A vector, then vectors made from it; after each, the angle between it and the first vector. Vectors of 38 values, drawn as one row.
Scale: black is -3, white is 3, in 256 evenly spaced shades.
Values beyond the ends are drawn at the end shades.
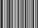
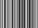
orthogonal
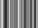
partly opposed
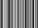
nearly parallel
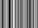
partly aligned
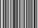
nearly opposite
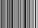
partly aligned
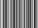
nearly opposite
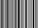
partly aligned
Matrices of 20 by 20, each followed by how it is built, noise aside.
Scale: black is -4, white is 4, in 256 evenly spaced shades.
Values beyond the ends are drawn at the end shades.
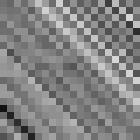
Toeplitz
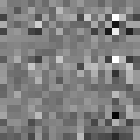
low rank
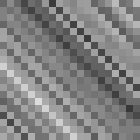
Toeplitz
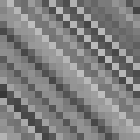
Toeplitz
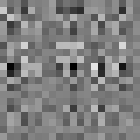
low rank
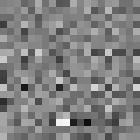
low rank
